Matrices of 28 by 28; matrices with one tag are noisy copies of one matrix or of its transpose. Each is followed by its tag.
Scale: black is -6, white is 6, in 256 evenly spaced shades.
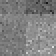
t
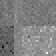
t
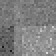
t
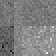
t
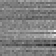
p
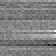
p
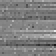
p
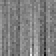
p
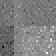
t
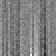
p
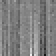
p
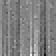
p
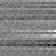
p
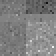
t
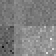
t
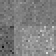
t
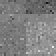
t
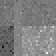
t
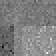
t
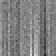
p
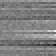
p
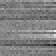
p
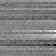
p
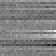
p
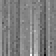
p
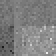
t
